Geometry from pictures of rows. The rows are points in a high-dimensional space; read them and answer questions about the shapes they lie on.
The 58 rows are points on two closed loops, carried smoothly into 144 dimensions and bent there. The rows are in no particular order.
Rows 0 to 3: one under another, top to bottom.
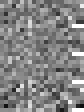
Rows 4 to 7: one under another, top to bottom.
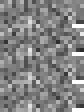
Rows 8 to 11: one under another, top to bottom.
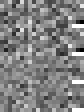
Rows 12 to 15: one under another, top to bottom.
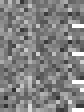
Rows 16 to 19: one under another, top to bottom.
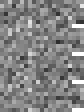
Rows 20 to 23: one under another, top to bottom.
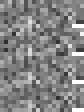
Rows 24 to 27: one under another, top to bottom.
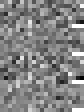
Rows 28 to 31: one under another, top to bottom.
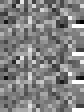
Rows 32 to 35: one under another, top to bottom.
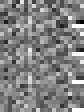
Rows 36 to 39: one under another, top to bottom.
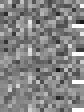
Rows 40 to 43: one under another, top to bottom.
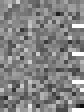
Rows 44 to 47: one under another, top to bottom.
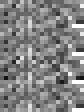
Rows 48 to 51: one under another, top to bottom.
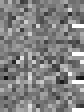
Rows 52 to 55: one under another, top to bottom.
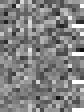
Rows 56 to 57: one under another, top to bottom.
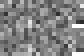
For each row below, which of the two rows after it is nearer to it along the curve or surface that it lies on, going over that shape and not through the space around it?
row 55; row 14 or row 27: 27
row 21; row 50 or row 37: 37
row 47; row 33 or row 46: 33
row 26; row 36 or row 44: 36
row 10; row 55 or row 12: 12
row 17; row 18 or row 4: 18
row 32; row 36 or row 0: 36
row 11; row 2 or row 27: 2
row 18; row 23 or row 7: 7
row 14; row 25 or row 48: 48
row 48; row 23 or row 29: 29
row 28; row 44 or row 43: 43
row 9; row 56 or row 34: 56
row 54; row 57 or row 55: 57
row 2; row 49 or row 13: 49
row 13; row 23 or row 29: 29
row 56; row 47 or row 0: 47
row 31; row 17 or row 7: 7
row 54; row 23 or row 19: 19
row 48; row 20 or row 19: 19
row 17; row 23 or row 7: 23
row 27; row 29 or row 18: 18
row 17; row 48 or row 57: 48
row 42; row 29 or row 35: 35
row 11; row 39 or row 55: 39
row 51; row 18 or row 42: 18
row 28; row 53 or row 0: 53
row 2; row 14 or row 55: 55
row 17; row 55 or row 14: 55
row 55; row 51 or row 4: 4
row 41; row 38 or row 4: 4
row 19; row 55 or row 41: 41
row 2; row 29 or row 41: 41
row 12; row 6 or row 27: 27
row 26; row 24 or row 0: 24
